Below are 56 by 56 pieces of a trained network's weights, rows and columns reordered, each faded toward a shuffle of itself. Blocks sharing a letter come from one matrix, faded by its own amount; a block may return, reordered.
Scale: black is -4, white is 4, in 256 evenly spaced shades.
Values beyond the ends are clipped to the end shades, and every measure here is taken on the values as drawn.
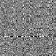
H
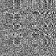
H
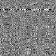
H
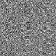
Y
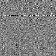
H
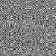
H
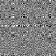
H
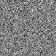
Y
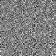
Y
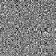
Y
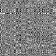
H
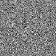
Y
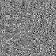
Y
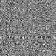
Y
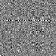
H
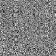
Y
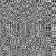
H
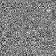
Y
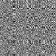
H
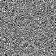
Y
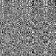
H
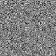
Y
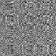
H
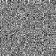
Y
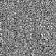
Y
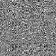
Y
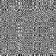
H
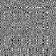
H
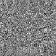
Y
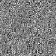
Y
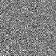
Y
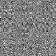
H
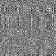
H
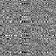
H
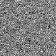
Y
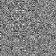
Y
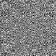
Y
